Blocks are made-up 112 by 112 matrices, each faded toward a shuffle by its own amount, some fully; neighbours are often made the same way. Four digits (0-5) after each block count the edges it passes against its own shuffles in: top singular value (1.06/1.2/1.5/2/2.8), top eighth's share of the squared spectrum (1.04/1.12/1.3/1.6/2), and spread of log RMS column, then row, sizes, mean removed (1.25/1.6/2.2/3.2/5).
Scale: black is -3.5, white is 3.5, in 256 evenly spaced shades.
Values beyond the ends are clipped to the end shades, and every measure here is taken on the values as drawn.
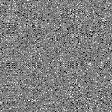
4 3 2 2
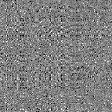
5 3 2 2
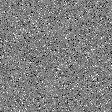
2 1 0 0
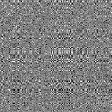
5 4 3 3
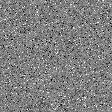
0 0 0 0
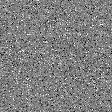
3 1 0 0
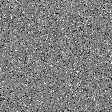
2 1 0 0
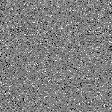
4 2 1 1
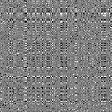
5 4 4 4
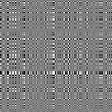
5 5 5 5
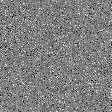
1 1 0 0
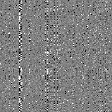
4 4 3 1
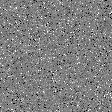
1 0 0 0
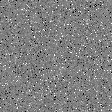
1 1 0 0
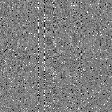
4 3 2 0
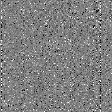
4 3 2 1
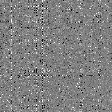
4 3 3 2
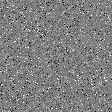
0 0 0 0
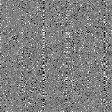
4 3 2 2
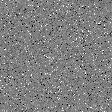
0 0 0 0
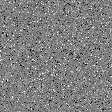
2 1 0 0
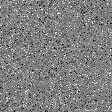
1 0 0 0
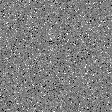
1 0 0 0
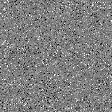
4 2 1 1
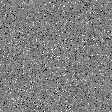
0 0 0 0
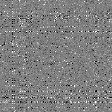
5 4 2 3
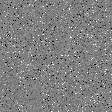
2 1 0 0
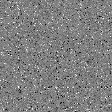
3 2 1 1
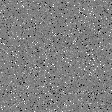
2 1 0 0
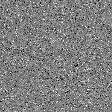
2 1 0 0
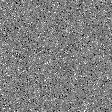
1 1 0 0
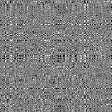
5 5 3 4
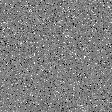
0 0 0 0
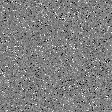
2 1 0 0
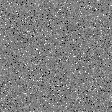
1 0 0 0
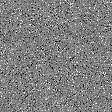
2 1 0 0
